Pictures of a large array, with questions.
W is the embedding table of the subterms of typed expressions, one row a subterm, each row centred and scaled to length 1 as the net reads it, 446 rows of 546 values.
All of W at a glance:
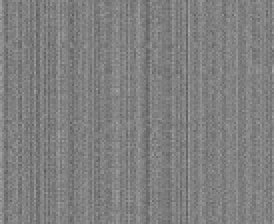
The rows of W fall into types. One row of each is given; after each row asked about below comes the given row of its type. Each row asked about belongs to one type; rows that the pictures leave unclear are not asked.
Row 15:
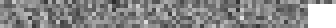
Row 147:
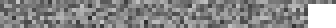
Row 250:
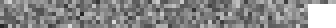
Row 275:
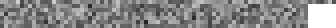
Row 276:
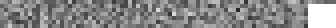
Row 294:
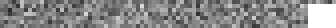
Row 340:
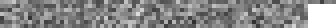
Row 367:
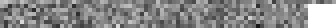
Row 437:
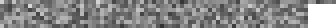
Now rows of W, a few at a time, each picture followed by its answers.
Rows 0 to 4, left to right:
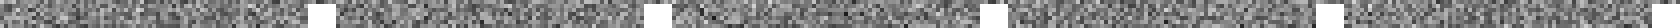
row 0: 437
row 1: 275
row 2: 437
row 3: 276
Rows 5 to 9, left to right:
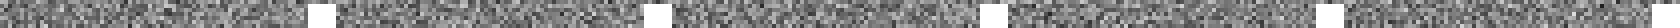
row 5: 276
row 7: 250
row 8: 367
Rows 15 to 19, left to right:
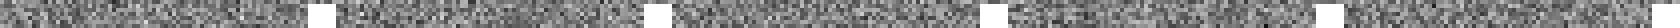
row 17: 15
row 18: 340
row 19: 250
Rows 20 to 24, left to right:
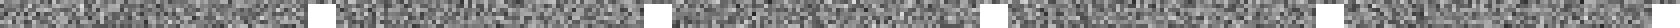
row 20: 437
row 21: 276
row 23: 15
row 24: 15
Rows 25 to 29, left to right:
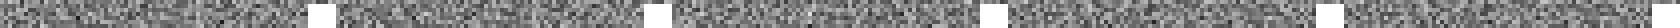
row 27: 437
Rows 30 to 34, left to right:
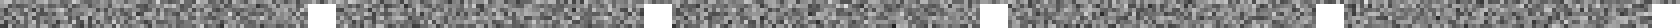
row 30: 367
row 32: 367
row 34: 437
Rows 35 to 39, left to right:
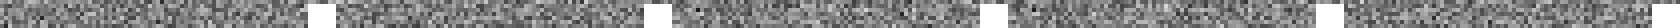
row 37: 15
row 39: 147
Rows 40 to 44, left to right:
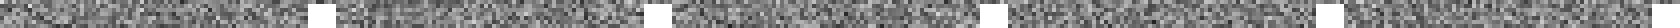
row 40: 437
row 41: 340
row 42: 340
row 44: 15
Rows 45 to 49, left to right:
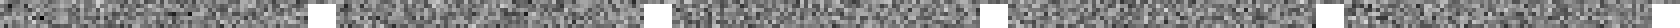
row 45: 437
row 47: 276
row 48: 437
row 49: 367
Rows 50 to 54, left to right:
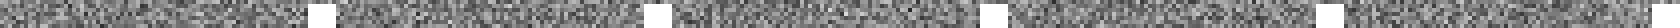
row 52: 276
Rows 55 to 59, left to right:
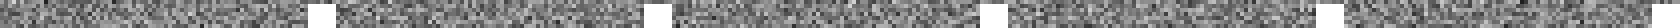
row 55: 294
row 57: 294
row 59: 15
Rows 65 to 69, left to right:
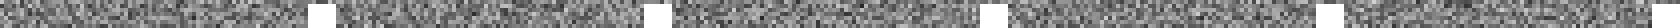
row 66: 250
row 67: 147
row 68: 15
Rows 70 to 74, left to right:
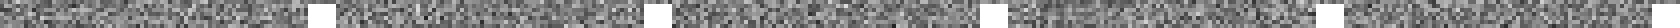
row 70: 147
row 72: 367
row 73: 340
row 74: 367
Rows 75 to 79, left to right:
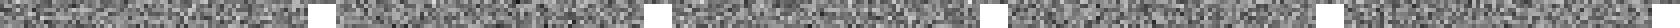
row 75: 147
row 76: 275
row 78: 275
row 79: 276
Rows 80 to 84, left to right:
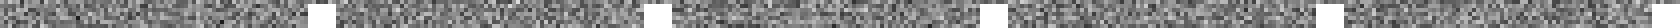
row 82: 147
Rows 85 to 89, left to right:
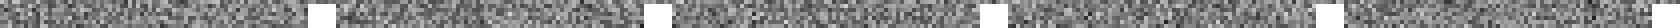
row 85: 276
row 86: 276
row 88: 250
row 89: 147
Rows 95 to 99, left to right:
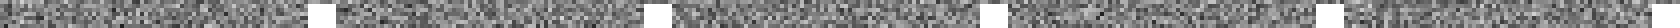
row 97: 15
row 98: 147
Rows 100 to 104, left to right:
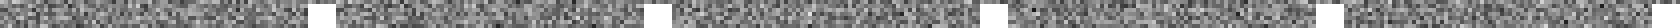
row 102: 437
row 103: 15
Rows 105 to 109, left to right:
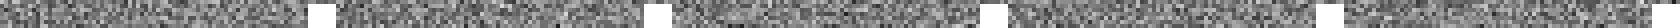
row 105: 276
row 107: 147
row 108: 15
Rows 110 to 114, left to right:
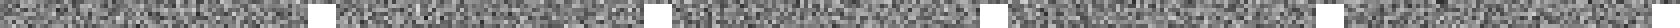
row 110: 294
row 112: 276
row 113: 15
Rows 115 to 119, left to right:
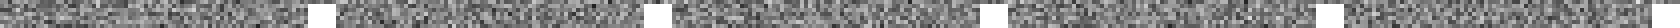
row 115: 147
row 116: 275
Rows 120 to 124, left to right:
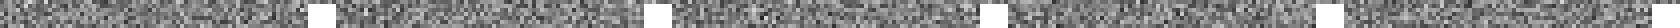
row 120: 147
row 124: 147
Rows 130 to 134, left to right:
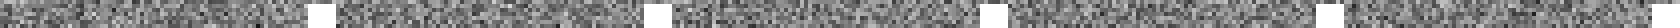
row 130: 250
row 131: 367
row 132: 276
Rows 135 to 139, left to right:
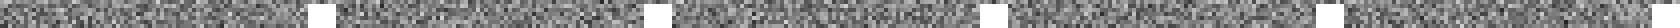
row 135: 367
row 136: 294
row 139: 250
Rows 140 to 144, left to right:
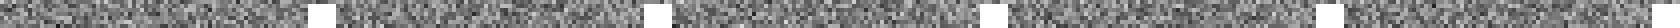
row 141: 250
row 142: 250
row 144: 250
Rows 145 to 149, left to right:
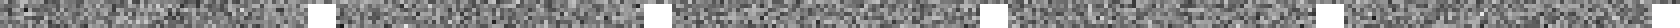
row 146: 250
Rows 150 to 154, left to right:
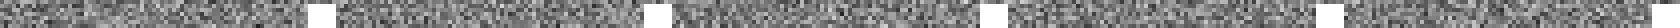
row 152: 15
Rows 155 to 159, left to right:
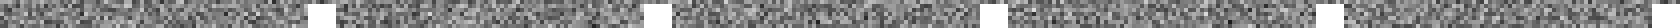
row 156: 340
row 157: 275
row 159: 437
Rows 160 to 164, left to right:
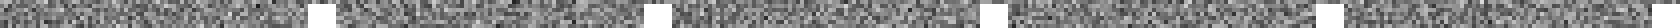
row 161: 15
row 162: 276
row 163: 294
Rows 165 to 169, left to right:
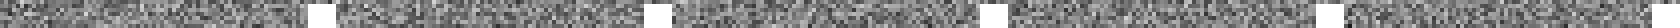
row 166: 437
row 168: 294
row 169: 367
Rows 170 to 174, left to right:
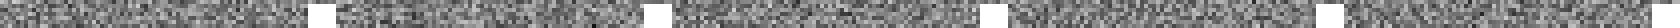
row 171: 340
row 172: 147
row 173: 276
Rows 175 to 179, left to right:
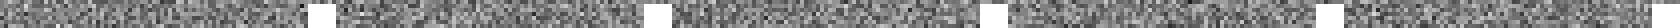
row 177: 276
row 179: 367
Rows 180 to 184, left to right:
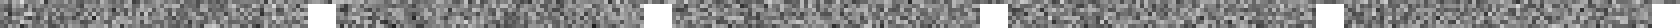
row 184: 276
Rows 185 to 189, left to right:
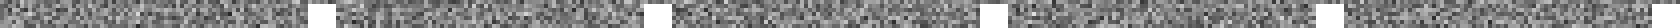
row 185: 437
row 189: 147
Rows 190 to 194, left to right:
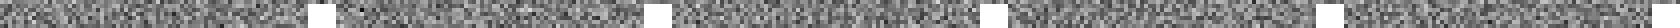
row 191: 15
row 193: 276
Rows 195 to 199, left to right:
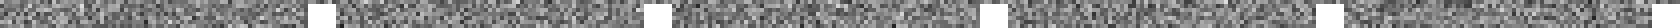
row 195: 437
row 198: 276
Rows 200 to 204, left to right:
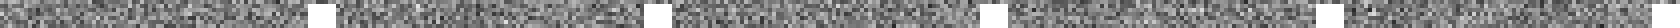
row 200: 15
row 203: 294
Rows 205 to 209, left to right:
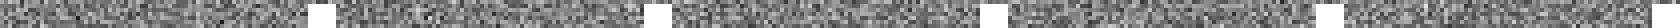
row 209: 437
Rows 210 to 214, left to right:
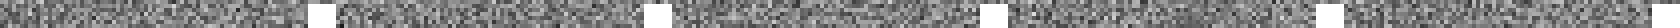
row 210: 276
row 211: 367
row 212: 147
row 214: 276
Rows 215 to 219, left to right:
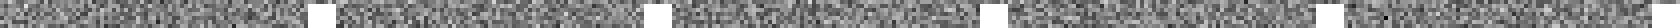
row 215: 437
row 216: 367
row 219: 15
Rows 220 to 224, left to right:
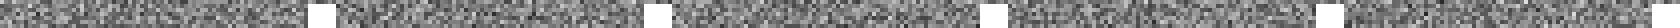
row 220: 437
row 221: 276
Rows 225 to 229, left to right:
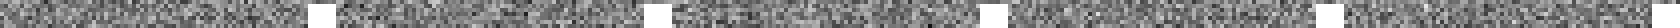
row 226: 367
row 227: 340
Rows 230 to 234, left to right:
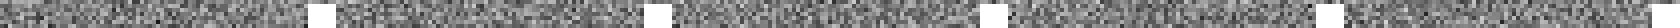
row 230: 250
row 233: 275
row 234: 294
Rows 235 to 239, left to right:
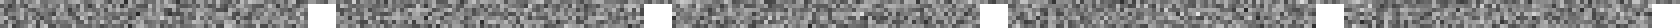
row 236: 147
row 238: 15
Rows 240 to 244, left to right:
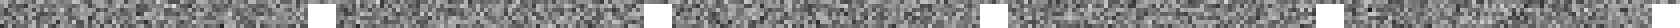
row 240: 367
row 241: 294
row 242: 275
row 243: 147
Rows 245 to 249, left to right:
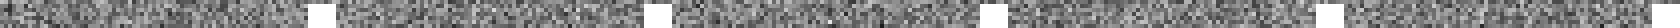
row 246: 437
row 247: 275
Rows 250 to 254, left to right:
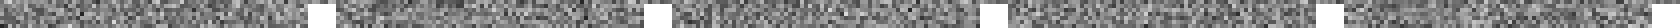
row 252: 276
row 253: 437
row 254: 340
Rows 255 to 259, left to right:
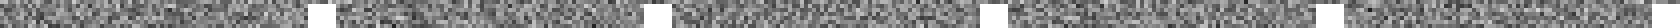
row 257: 276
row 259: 15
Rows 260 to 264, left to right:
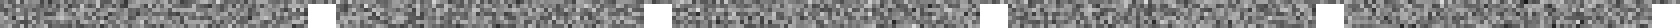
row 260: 147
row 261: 437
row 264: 275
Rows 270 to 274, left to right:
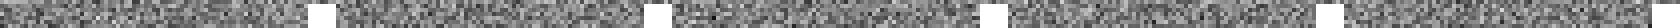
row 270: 250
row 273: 275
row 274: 437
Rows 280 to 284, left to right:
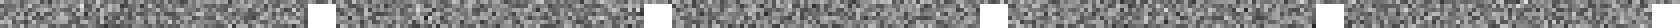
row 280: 437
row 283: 437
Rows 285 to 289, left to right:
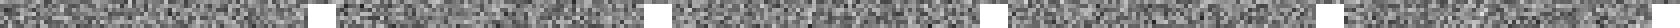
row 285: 294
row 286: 367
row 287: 437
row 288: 275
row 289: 340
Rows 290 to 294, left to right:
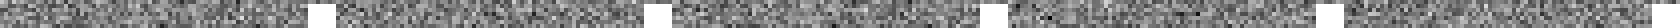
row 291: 294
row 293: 437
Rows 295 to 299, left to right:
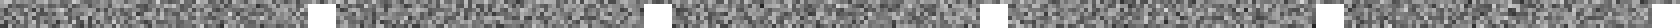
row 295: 367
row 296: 276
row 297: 250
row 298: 437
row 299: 276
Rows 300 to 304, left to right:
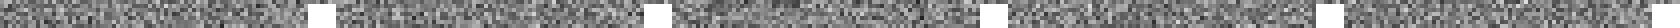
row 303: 437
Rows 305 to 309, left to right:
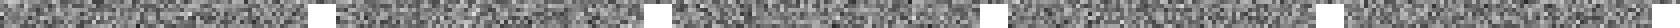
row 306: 340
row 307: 15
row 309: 275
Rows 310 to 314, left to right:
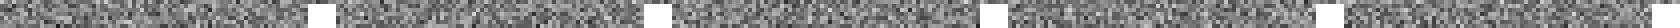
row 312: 437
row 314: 367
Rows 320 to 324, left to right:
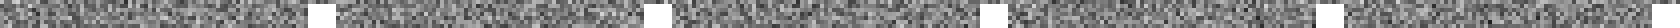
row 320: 15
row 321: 340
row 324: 275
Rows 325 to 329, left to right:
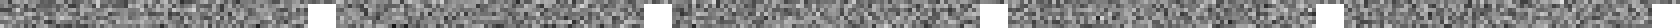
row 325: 147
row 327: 294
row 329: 276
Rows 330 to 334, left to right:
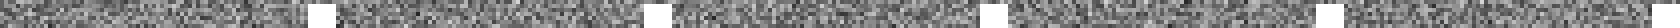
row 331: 294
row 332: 437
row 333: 15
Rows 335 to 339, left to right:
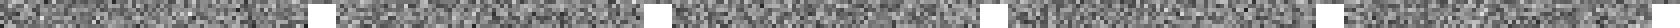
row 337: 250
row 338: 276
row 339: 340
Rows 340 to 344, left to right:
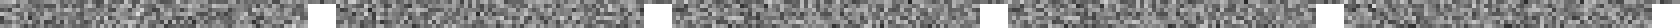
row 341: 276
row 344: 15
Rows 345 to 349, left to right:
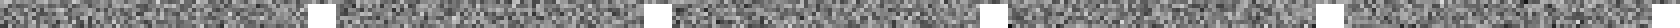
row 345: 367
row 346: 294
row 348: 250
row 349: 275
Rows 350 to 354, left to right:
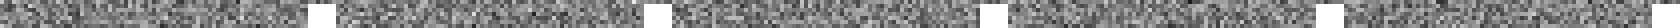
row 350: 15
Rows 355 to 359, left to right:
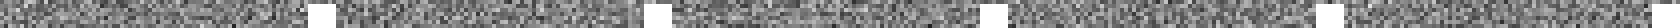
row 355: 147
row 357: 147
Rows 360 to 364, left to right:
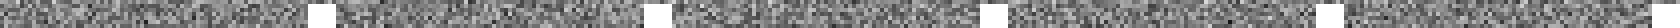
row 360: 275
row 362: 437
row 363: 367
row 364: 294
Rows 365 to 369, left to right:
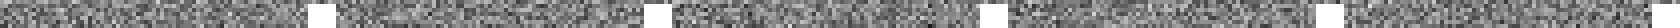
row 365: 367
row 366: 147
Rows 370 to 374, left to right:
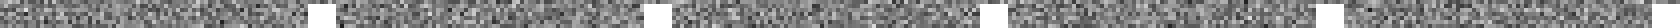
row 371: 340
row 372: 367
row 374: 15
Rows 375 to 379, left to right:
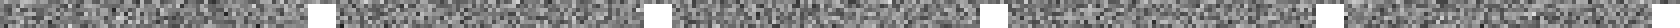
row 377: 276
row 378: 147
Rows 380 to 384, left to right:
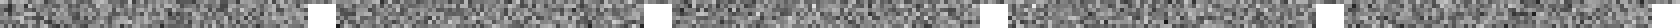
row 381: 294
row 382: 294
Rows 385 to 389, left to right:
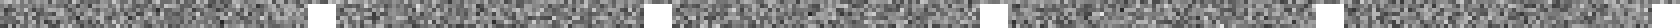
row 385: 250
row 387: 367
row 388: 15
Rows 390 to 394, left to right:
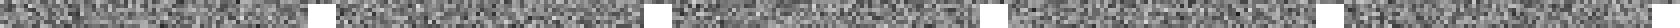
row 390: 15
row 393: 437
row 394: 250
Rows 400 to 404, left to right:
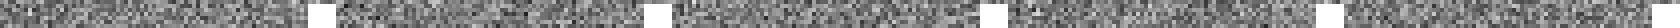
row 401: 367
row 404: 275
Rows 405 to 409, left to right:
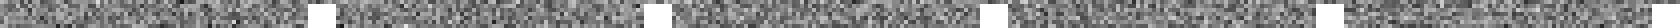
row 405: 275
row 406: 250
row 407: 275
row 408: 15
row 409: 147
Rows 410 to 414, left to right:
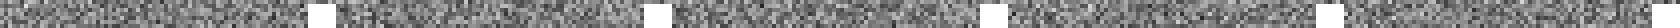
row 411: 250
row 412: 250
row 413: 275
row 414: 147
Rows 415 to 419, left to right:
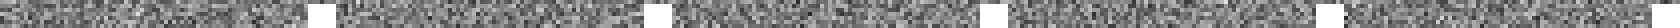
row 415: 340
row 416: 437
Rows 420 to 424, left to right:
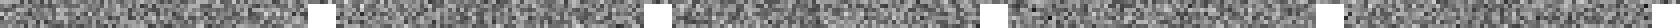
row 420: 340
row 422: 276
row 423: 15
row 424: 275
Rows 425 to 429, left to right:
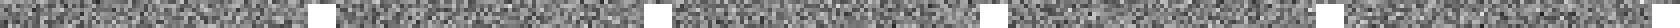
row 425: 276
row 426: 276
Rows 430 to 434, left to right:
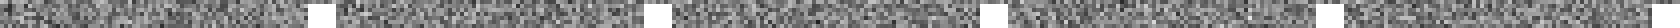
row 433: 15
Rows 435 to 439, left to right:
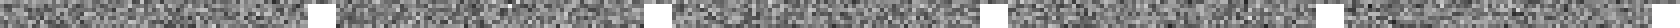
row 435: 15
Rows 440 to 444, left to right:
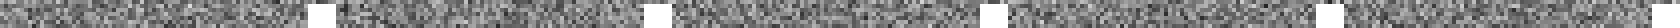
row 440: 15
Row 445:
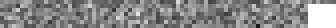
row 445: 340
